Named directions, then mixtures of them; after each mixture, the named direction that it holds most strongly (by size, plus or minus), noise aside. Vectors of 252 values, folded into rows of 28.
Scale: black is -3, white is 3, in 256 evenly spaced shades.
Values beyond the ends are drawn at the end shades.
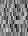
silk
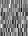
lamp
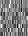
lamp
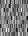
lamp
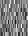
lamp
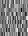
lamp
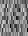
silk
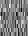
lamp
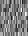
lamp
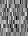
silk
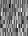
lamp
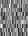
lamp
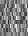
silk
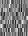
lamp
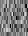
silk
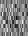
silk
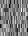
lamp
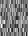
lamp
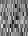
silk
